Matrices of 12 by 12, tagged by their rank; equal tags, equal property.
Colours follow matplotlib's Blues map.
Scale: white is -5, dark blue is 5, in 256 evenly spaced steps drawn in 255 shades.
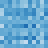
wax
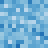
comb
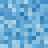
comb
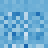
wax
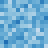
comb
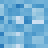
wax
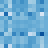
wax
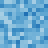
comb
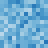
comb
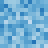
comb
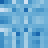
wax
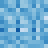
wax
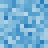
comb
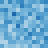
comb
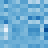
wax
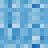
wax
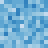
comb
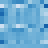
wax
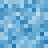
comb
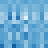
wax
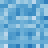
wax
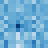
wax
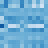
wax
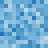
comb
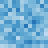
comb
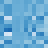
wax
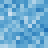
comb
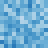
comb
